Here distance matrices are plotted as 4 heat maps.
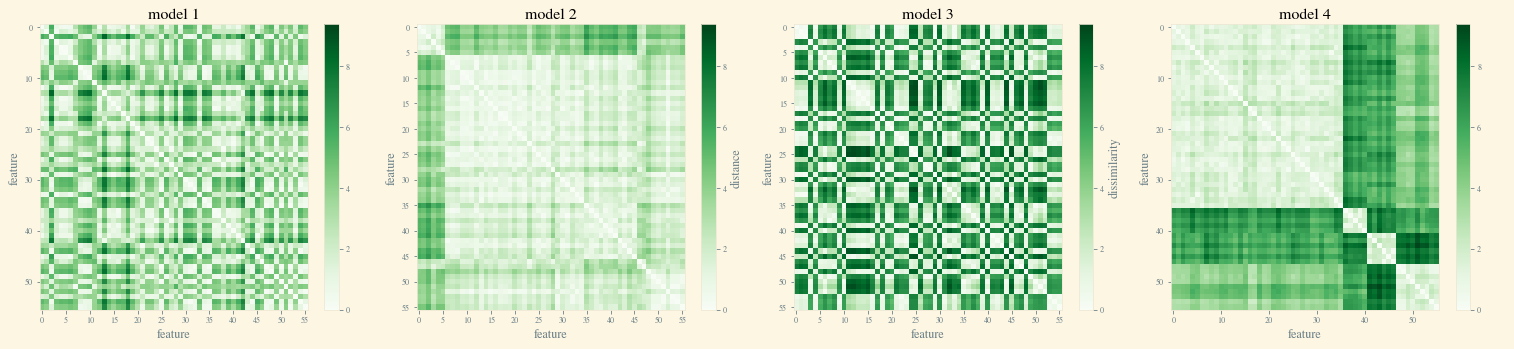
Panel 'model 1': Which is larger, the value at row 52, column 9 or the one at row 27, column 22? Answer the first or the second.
the second
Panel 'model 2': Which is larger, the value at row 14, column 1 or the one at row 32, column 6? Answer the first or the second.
the first
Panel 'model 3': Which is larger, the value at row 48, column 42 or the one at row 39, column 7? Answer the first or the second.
the second
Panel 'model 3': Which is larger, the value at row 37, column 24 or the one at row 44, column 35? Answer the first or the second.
the first
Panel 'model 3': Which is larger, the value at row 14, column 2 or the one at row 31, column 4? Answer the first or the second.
the first
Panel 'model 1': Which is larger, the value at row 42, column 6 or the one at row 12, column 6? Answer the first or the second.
the first
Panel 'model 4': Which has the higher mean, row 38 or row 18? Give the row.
38
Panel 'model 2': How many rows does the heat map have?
56
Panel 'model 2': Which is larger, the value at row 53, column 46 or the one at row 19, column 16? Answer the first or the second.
the first
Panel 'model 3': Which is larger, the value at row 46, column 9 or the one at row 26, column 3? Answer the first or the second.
the second
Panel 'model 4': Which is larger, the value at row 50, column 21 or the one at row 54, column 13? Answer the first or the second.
the first
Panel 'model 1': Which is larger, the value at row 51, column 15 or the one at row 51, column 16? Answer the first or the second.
the second
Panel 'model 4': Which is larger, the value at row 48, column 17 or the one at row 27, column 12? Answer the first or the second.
the first
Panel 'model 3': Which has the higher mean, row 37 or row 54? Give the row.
37
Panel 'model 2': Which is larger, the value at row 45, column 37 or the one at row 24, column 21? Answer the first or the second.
the first
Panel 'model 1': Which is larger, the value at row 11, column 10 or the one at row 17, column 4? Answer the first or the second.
the first
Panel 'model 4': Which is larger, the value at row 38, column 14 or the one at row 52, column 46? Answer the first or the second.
the second
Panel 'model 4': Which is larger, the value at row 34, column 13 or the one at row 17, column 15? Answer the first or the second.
the second
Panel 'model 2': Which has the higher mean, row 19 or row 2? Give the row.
2
